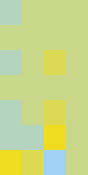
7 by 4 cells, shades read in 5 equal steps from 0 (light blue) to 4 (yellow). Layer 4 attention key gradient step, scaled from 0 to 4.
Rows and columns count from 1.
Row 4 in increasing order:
2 2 2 2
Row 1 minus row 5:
0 0 -1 0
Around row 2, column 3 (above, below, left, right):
2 3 2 2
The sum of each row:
7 8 8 8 8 8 9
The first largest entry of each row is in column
2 1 3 1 3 3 1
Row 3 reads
1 2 3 2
